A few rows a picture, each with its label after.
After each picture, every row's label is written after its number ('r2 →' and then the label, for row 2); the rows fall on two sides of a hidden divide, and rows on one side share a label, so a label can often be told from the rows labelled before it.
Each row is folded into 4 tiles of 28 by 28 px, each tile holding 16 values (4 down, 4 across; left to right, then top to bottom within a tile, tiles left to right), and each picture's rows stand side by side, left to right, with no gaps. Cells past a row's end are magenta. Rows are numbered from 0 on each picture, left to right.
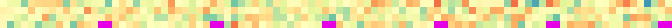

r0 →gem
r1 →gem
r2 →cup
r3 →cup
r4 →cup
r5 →cup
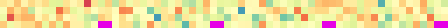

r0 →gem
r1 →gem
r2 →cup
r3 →gem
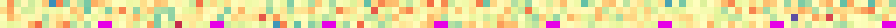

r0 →gem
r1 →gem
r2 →gem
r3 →gem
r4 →gem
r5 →gem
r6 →gem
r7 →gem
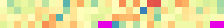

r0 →cup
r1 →gem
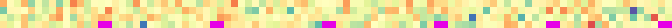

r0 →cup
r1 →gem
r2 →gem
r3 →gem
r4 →gem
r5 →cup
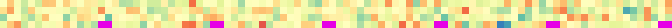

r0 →gem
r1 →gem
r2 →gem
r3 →gem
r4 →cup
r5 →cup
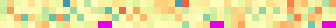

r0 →gem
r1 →gem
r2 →gem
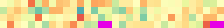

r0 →gem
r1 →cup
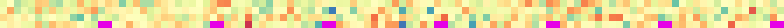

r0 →gem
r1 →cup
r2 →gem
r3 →cup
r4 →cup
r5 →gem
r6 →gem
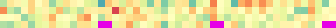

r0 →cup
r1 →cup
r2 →cup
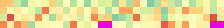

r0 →gem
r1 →gem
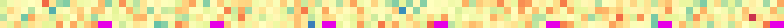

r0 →gem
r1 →gem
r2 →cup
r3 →cup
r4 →cup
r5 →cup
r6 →cup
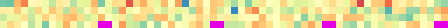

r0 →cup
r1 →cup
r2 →cup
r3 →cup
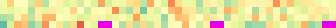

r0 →cup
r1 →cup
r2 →cup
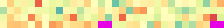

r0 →gem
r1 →cup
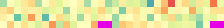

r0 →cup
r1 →cup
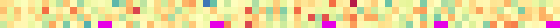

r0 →gem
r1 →cup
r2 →cup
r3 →gem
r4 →cup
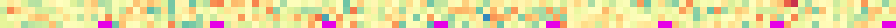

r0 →gem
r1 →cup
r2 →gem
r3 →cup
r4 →cup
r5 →cup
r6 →gem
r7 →gem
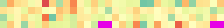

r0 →gem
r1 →cup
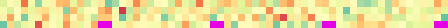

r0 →cup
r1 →gem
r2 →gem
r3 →cup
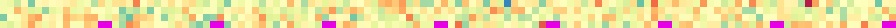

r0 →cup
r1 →cup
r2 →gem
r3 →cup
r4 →cup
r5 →gem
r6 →cup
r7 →cup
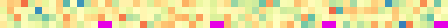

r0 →gem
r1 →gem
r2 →cup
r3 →gem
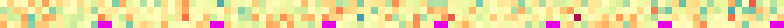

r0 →cup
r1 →gem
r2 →cup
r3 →cup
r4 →cup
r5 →gem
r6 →cup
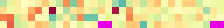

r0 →cup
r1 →cup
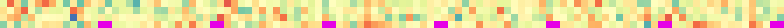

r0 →gem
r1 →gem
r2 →gem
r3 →gem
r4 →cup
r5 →cup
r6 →cup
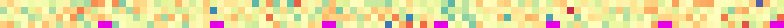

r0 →gem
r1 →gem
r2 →cup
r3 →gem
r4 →cup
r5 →gem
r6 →gem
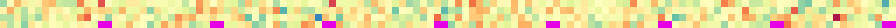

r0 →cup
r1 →cup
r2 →cup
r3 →cup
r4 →cup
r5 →gem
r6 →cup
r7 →gem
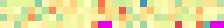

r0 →cup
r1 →gem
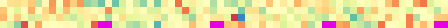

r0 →cup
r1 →gem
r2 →cup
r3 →cup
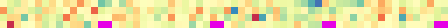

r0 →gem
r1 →cup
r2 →cup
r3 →gem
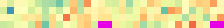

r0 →cup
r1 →gem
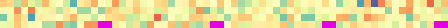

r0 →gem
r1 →cup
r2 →gem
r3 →gem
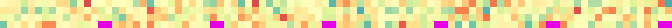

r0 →gem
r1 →cup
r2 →gem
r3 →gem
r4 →gem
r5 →gem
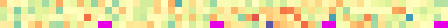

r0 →cup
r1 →cup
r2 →gem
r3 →cup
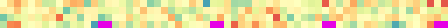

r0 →gem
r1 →cup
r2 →cup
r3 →gem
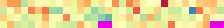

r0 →gem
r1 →cup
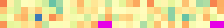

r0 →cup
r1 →cup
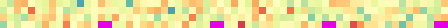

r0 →cup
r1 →cup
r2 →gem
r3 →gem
